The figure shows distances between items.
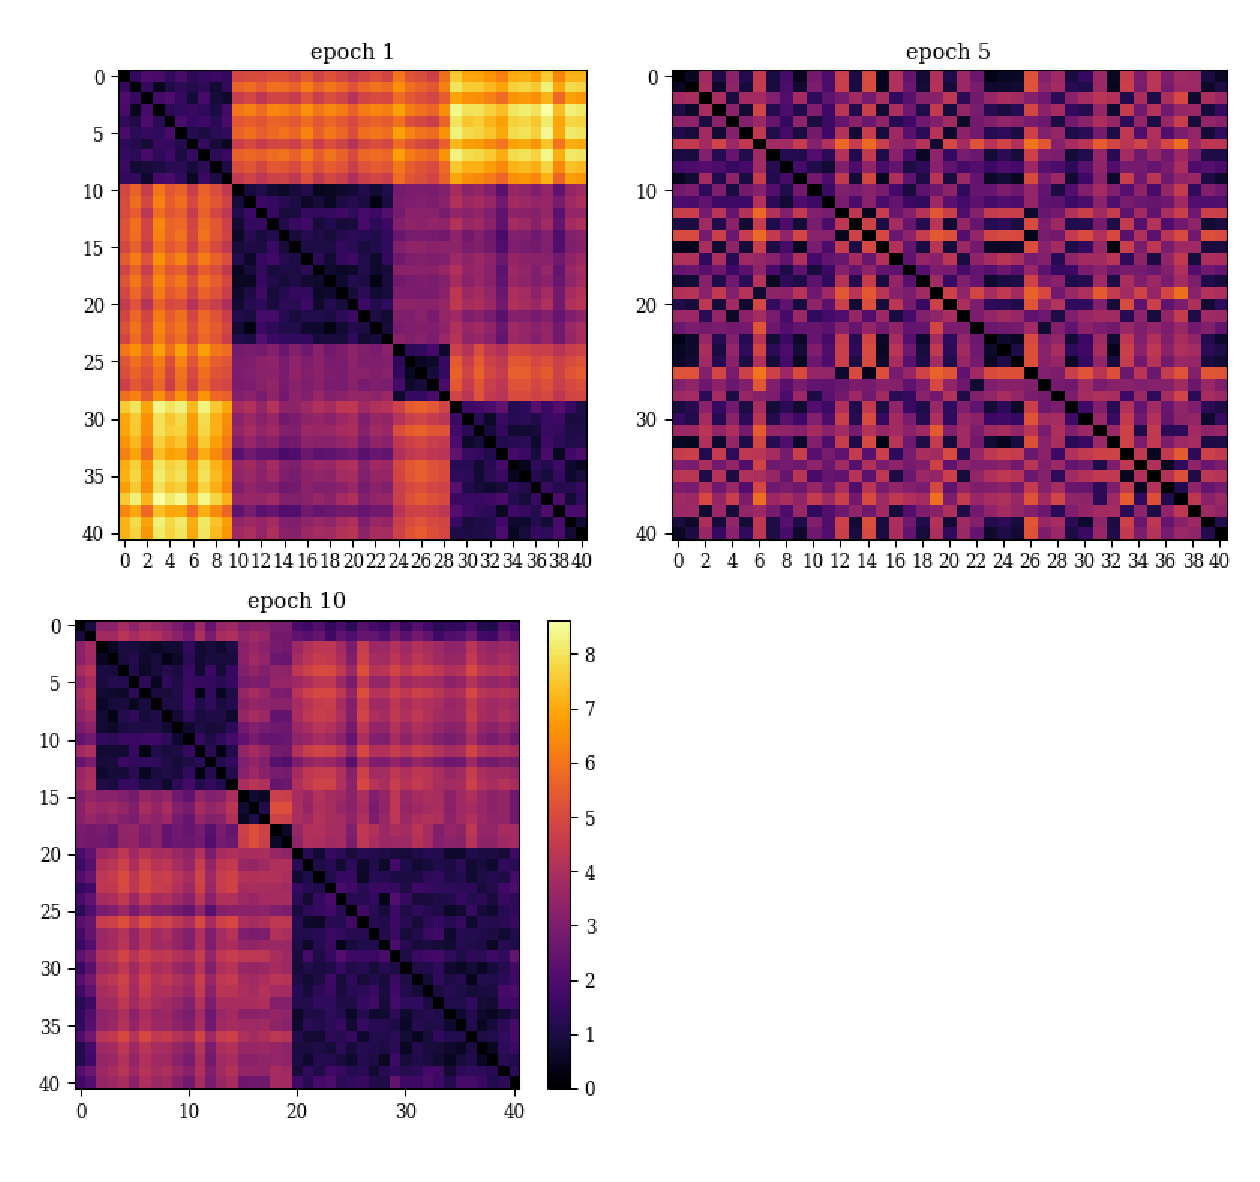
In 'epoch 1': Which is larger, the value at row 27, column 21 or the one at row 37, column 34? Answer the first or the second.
the first
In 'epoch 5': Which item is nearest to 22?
27
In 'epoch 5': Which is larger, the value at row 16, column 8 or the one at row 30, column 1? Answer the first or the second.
the first
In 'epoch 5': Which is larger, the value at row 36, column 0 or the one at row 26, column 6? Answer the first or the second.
the second
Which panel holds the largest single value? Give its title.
epoch 1
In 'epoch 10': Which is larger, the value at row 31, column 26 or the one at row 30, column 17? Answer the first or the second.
the second
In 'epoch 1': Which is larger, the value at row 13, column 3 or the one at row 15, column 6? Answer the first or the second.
the first
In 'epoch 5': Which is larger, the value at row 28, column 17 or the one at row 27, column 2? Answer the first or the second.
the second
